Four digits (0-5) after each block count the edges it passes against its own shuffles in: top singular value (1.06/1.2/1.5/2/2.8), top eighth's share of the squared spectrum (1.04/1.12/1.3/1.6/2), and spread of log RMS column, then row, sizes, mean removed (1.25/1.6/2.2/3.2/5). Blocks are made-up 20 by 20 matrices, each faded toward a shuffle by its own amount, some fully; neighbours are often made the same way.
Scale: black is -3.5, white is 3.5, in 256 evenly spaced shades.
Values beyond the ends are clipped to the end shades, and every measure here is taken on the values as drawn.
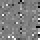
2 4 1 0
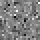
1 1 0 0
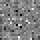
0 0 0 0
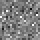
0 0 0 0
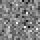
0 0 0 0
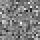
0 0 0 1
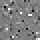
0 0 0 0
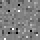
1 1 0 0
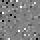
1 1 0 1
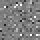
2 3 0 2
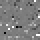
0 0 0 0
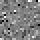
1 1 0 0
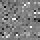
2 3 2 1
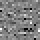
3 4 1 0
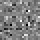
3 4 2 2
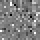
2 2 0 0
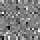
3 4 1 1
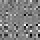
3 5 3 2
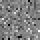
2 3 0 0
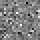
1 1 0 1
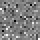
1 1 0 0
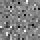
2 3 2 0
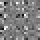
3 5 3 2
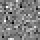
1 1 0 0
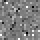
1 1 0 0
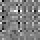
4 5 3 2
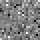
1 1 0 0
